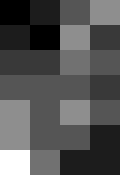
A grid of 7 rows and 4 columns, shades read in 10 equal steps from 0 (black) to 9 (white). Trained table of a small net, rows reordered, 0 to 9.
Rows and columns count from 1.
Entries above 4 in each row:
1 1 0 0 2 1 1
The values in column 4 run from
1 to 5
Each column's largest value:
9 4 5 5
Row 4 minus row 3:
1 1 -1 -1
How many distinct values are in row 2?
4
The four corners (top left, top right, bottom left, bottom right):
0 5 9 1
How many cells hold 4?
2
